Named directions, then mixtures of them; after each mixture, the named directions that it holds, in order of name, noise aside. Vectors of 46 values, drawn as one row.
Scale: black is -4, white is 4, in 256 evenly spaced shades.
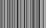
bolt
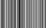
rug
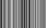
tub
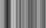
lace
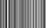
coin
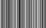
lace, rug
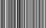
bolt, rug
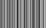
bolt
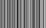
bolt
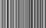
bolt, coin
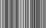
rug, tub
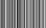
bolt, rug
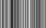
lace, tub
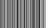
bolt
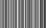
bolt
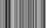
coin, lace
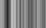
lace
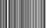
coin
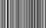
coin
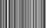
coin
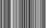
lace, tub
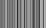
bolt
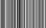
bolt, rug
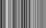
lace, tub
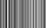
coin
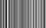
coin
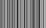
bolt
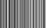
bolt, coin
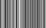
rug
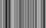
coin, lace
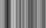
lace
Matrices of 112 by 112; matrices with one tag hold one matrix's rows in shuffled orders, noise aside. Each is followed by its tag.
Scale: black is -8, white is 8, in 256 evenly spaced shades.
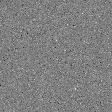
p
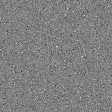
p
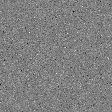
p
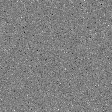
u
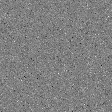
u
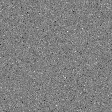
p
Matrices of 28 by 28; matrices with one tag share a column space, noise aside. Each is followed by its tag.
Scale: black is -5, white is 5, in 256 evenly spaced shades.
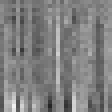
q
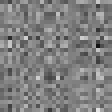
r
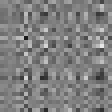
r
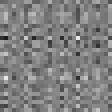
r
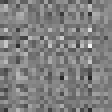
r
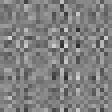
r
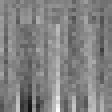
q
